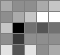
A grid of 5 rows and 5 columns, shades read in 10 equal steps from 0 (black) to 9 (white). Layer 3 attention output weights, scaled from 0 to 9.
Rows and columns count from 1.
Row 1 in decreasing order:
7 6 6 5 5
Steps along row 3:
down up down up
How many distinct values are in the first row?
3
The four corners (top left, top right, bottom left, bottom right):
6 7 8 6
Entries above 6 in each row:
1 3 1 0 2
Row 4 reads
5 2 5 5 5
